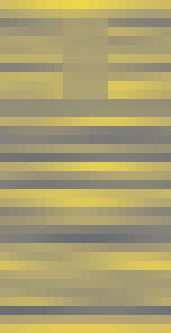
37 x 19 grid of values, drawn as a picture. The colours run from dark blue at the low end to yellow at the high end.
An odd patch, calmer than its surroundings, sits in the top middle. Streaks run across, left to right. On average the colour sits 70% of the way up the scale. There is no overall slope. The top middle is the calmest part.
